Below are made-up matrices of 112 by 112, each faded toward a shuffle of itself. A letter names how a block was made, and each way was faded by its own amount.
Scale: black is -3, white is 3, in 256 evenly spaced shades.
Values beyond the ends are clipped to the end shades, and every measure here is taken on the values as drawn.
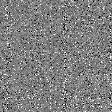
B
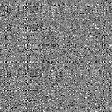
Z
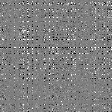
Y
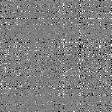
Y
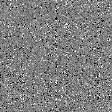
B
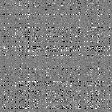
Y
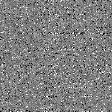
B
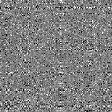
Z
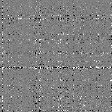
Y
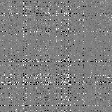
Y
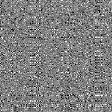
Z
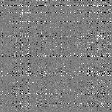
Y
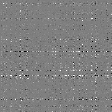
Y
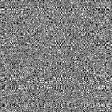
Z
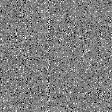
B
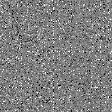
B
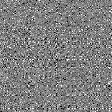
Z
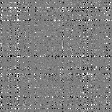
Y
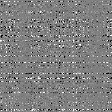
Y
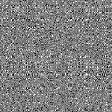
Z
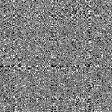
Z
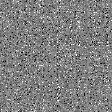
B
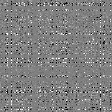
Y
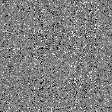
B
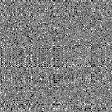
Z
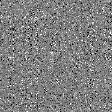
B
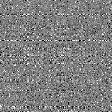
Z
